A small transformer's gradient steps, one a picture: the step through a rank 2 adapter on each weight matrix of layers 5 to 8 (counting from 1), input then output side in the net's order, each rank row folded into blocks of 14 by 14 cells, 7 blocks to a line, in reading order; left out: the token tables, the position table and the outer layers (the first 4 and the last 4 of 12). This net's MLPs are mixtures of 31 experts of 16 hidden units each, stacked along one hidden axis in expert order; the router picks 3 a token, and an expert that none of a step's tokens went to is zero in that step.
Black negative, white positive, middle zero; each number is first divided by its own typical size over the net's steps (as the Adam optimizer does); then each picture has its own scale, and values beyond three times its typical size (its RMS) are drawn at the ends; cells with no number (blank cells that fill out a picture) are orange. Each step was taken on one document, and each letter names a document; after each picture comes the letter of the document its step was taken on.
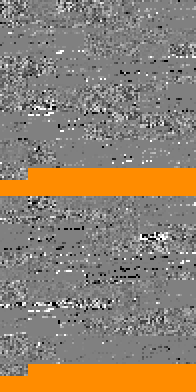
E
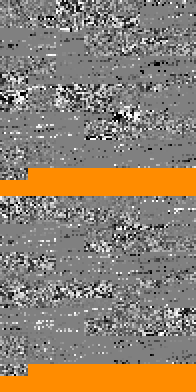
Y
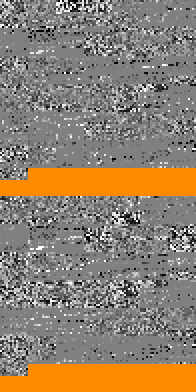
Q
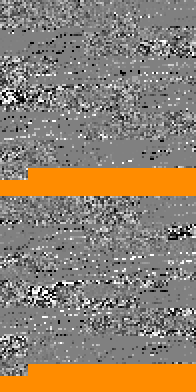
Q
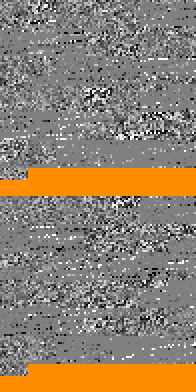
Q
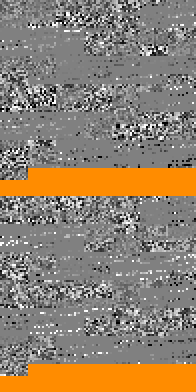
Y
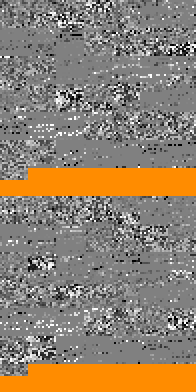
Y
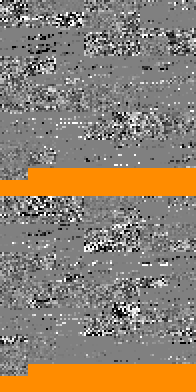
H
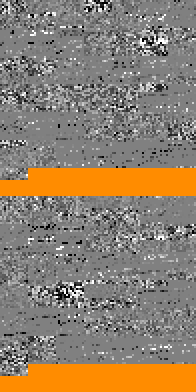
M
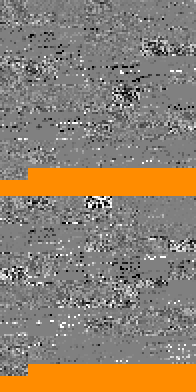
M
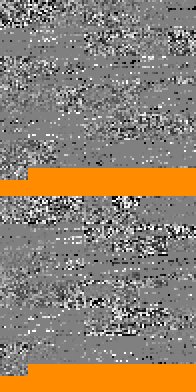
Q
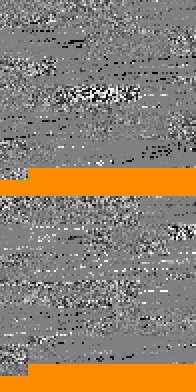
E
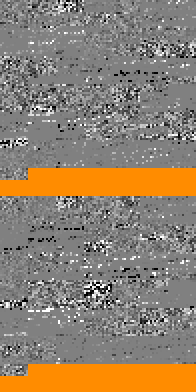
E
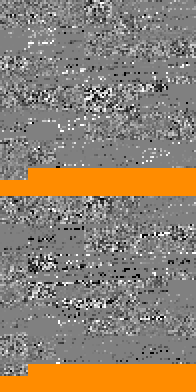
E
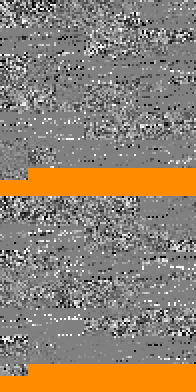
H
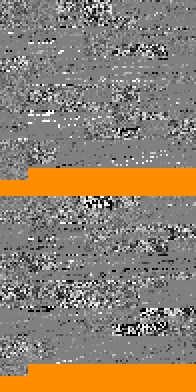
Q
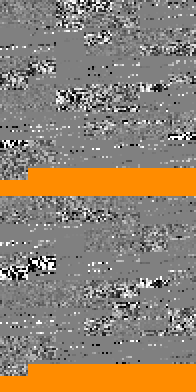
Y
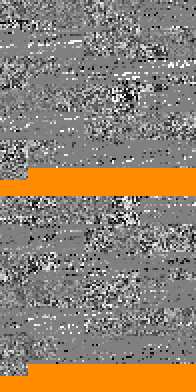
Q
